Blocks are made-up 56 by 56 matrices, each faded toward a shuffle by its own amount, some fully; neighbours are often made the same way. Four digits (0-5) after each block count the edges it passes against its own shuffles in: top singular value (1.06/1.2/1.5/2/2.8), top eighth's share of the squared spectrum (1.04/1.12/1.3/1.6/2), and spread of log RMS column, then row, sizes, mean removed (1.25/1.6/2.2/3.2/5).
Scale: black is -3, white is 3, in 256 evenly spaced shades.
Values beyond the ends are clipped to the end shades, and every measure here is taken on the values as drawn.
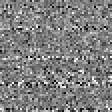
1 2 0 3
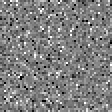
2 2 1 0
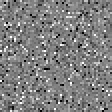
1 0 0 0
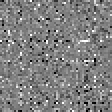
2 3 2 2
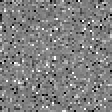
0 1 1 0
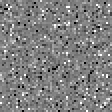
0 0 0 0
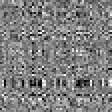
4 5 3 3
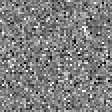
2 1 0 0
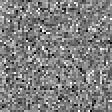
2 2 0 1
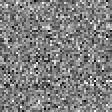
3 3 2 1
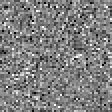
2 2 0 0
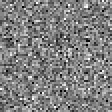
3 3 1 1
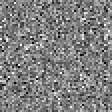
3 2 1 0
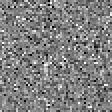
0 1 0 1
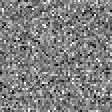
0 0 0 0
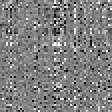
4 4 3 2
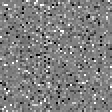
2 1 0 0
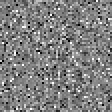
2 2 0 0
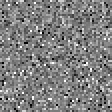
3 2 0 0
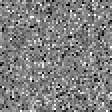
1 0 0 0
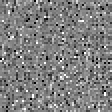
2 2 0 0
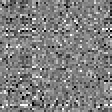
4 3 2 2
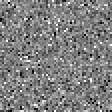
0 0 0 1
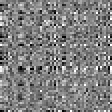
5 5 3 3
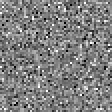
1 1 0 0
